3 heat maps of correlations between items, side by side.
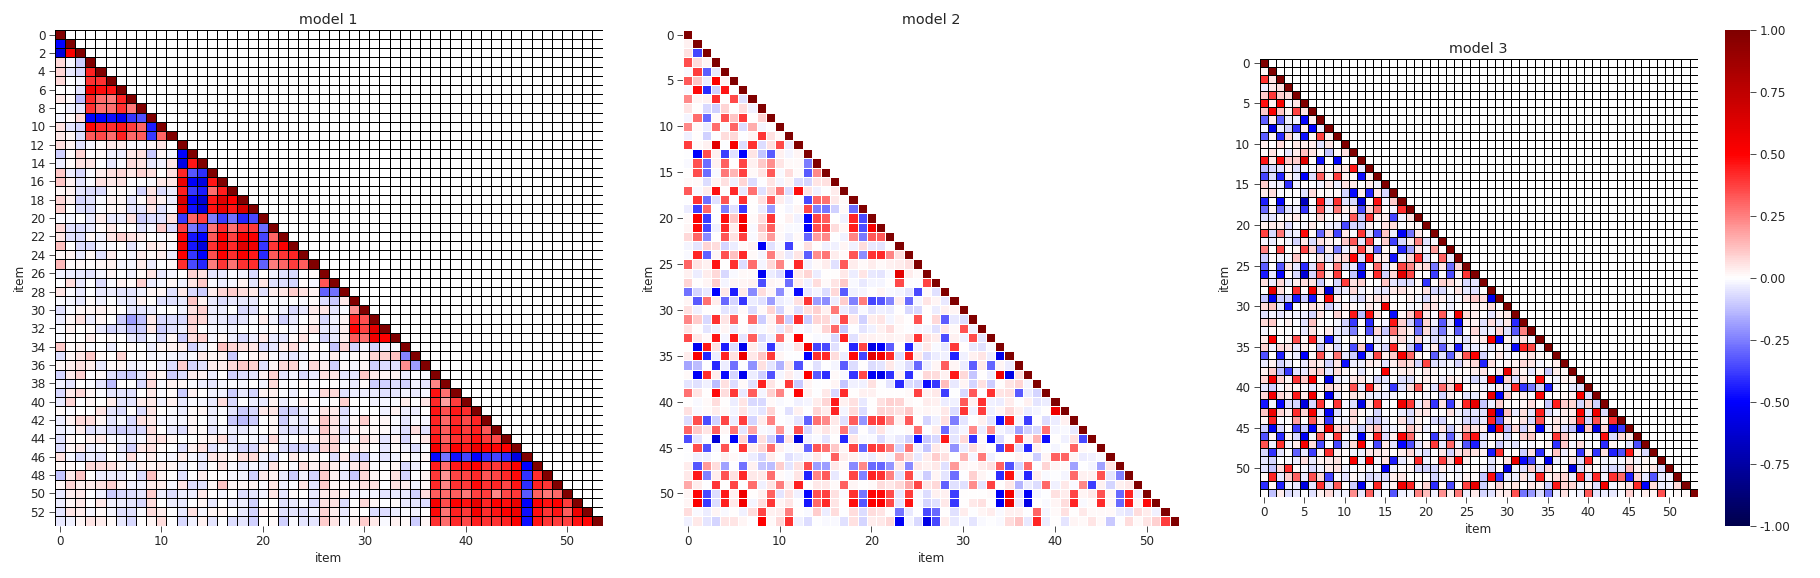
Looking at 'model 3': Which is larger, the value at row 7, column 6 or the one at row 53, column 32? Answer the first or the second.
the first
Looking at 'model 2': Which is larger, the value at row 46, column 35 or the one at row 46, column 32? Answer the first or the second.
the second
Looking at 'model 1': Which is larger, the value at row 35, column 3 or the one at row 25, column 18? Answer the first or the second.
the second
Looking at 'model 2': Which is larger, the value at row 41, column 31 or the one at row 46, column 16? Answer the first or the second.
the second
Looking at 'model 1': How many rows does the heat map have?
54
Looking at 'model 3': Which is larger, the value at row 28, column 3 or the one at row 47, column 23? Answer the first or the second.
the second
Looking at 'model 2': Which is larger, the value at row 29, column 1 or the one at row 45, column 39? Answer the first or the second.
the second
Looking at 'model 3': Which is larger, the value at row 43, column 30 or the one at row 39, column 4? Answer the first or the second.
the second
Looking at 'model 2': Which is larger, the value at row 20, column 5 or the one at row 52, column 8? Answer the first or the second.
the second
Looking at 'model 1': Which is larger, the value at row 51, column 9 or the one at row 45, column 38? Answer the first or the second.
the second
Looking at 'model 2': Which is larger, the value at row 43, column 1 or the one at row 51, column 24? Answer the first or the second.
the second
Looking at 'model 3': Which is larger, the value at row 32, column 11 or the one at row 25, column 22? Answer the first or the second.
the second
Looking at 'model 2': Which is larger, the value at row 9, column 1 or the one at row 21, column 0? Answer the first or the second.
the first
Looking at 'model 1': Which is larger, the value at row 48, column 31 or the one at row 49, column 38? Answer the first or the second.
the second
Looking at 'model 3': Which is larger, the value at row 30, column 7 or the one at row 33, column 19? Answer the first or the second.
the first
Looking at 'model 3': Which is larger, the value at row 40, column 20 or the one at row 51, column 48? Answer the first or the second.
the first
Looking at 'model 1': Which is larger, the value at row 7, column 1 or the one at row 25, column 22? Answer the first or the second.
the second
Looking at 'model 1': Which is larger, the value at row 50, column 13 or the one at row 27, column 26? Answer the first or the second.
the second
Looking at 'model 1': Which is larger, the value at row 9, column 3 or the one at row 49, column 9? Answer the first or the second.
the second
